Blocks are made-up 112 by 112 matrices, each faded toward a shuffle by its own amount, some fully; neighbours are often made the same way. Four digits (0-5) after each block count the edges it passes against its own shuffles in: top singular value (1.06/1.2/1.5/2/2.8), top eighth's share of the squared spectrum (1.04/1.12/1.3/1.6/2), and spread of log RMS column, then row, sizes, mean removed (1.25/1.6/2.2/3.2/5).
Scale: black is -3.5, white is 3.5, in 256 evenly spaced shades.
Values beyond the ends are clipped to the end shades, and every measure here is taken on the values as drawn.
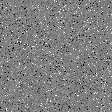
0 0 0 0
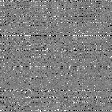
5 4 2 3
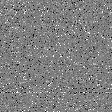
3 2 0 1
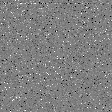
2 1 0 0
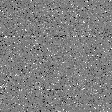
3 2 0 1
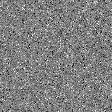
0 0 1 0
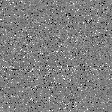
1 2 0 2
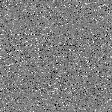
1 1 0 2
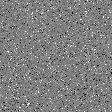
0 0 0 0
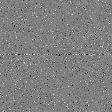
3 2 0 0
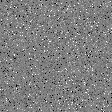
0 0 0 0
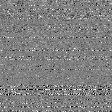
3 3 0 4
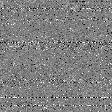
3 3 0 3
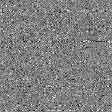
2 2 0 3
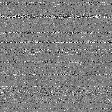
2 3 0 4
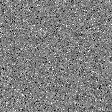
2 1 0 0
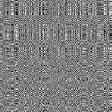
5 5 4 4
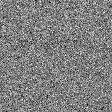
2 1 0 0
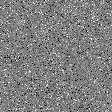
0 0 0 0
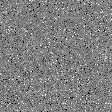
1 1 0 1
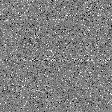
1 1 0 2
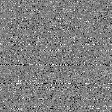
2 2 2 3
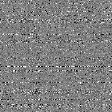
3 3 2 4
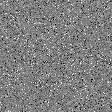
0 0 0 0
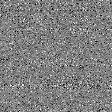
1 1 1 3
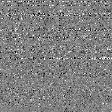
2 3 2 4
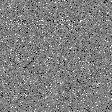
1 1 0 1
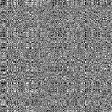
5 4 3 3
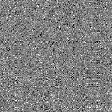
4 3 2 2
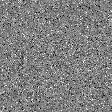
3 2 0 0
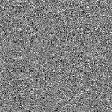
4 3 2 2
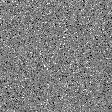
0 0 0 0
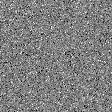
2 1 0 0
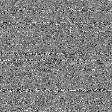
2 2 0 4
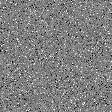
0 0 0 0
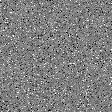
1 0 0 0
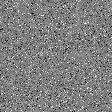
2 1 0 0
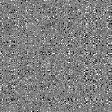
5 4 3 2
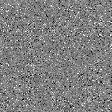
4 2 1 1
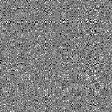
5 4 3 3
